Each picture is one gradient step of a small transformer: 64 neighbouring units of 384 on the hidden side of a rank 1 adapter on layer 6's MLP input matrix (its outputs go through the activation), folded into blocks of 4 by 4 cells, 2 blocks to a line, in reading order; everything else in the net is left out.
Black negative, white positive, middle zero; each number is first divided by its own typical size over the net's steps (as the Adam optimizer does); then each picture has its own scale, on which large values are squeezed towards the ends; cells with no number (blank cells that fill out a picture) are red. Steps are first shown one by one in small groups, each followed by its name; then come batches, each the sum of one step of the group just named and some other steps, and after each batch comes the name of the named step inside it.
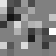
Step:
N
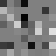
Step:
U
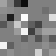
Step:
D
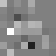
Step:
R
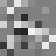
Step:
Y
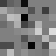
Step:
U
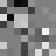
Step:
N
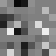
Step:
R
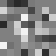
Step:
D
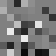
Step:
R
